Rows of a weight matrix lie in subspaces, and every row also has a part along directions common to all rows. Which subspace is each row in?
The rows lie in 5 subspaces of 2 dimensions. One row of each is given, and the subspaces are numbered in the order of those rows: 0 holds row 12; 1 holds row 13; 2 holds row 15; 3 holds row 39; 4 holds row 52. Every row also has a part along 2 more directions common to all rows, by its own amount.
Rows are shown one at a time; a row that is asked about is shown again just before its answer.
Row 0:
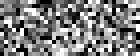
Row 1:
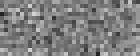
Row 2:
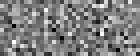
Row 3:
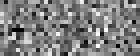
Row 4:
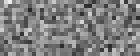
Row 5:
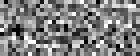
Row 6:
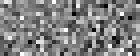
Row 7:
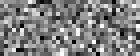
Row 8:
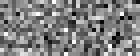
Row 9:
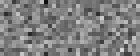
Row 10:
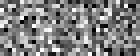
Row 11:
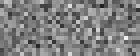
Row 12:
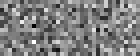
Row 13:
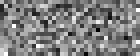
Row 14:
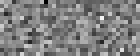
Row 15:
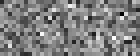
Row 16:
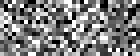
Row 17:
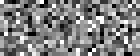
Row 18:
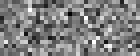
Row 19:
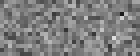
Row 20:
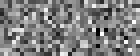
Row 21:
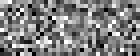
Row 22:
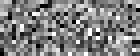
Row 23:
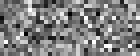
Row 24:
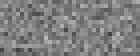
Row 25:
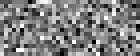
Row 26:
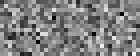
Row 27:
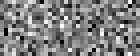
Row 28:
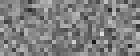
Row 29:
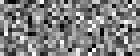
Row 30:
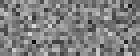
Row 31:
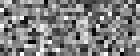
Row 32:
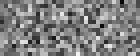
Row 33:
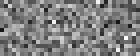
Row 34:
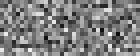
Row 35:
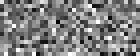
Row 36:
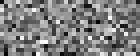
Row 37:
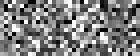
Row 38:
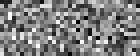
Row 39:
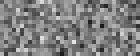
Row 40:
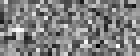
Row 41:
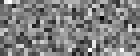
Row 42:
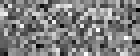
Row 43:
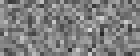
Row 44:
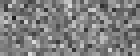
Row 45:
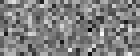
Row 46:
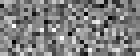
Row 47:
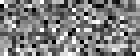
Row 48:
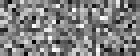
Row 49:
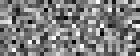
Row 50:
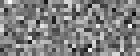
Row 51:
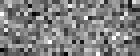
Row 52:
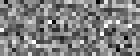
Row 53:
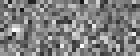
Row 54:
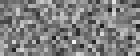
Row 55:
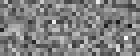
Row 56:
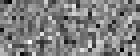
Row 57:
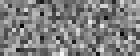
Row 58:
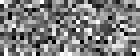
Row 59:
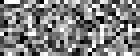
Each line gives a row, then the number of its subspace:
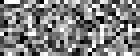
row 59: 0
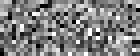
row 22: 1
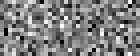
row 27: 0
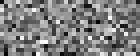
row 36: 1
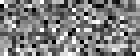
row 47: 1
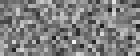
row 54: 3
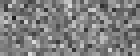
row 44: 4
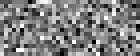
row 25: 3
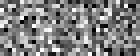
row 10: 0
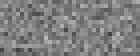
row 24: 2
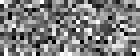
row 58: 1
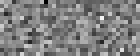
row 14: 0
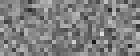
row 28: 3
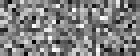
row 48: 0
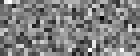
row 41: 0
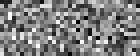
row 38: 1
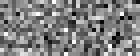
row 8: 2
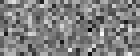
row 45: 0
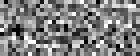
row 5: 4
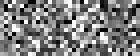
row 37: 4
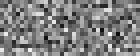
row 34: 2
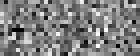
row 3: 4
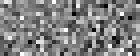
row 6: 2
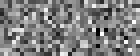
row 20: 4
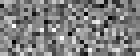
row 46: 1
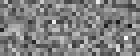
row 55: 4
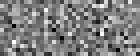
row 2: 1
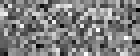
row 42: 1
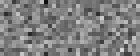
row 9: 0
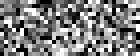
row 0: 3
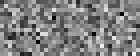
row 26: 2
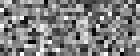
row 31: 0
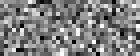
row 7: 3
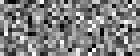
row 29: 0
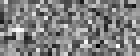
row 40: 4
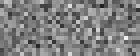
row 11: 1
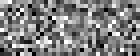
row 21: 2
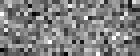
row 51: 2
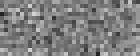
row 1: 2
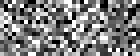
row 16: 4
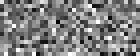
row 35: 1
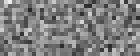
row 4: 3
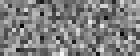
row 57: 3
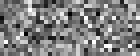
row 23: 3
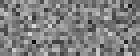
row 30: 0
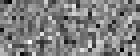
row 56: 2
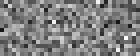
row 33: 4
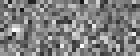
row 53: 4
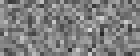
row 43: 0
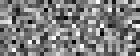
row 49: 3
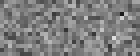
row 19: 2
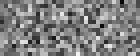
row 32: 3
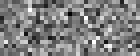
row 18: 3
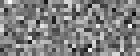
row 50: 4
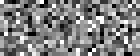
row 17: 0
